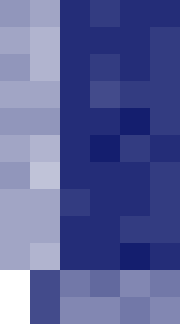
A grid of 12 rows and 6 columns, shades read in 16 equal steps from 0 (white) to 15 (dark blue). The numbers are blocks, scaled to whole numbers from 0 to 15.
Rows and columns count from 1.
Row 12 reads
0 12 8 8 9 8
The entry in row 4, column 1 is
6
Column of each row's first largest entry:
3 3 3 3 5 4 3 4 3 5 2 2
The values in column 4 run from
8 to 15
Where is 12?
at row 4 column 4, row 11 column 2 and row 12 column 2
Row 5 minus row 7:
0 3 0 0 1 0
